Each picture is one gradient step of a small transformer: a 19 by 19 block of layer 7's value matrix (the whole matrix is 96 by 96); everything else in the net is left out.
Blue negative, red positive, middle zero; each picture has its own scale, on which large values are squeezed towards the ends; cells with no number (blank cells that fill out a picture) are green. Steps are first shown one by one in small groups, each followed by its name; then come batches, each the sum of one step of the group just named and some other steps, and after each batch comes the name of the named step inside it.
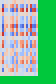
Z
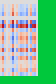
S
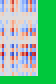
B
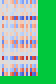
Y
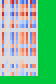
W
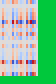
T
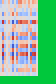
B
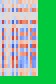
B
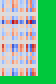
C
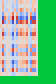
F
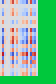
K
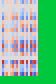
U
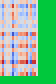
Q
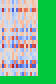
U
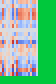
Q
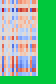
C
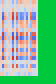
F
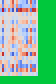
K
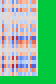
Q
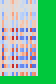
K
